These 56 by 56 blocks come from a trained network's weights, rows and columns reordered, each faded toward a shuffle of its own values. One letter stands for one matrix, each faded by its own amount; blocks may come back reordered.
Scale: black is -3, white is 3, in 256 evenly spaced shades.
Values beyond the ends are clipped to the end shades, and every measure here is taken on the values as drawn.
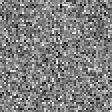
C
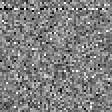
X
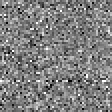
X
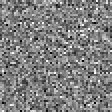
C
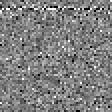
X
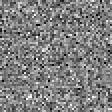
C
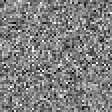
C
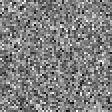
C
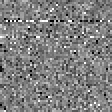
X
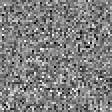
C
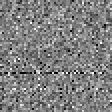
X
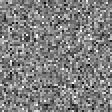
C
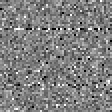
X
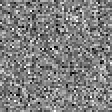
C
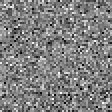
C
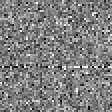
X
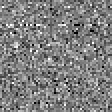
X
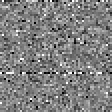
X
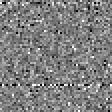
X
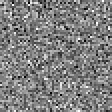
C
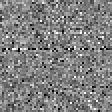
X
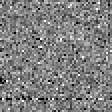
X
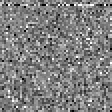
X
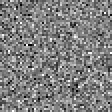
C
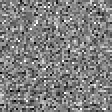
C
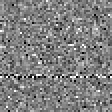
X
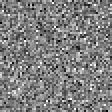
C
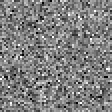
C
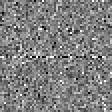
X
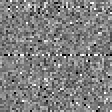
X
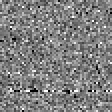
X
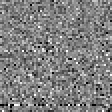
X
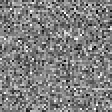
C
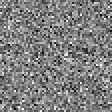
C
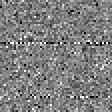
X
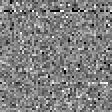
X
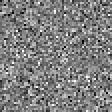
C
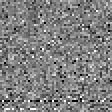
X
